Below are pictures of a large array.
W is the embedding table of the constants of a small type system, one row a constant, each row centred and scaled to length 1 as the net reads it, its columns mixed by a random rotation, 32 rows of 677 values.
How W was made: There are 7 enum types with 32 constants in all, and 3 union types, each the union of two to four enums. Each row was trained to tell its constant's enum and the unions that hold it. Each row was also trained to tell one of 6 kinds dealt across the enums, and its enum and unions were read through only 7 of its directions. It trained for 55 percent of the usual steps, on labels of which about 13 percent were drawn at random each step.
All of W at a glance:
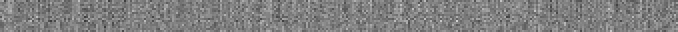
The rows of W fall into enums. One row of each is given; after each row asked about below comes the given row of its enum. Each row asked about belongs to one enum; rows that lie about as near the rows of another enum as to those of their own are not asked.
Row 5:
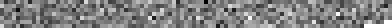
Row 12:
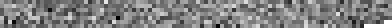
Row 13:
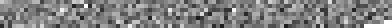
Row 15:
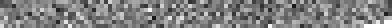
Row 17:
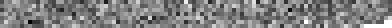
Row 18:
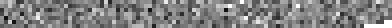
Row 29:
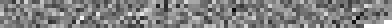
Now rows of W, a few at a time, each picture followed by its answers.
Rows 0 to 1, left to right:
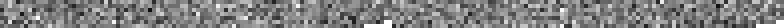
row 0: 18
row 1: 18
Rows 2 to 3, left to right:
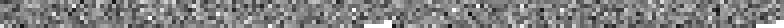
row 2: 15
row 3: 13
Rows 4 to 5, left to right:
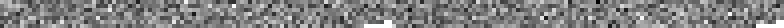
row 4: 18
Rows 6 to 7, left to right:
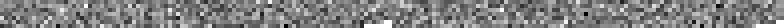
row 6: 13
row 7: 18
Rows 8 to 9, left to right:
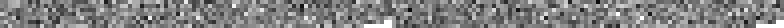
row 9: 5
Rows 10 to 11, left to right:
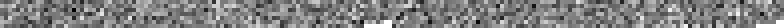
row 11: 5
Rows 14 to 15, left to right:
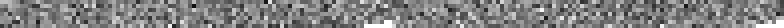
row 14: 18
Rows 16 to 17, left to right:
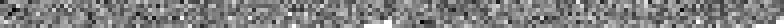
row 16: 5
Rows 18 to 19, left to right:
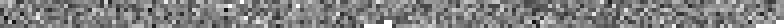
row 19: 13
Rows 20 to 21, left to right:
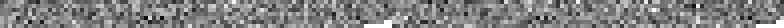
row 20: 12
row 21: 12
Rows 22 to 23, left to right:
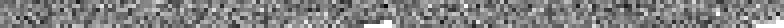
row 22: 12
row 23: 15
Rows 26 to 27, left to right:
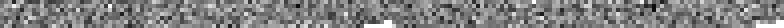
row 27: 15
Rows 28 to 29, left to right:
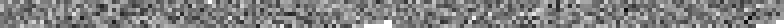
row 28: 13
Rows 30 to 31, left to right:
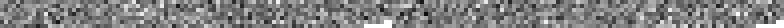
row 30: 29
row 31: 5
